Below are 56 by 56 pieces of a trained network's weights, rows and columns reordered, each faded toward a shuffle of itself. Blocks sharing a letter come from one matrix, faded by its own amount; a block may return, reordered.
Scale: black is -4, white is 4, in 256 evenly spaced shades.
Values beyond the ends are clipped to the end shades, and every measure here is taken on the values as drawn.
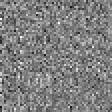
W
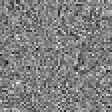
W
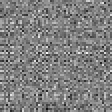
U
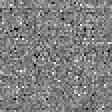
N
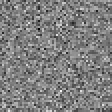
W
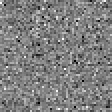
N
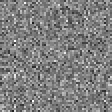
W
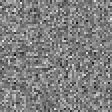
W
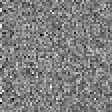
W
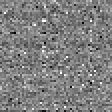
N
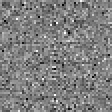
N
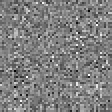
U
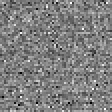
N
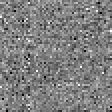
N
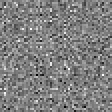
U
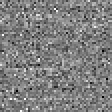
N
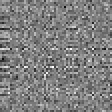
U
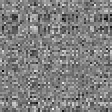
U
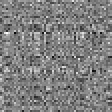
U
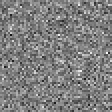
W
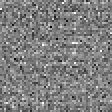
N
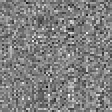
W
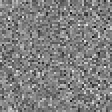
W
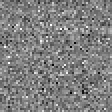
N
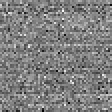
N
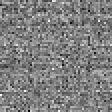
N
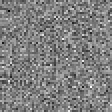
W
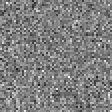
W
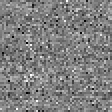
N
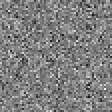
W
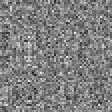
W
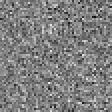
W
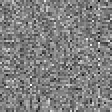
W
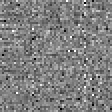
N
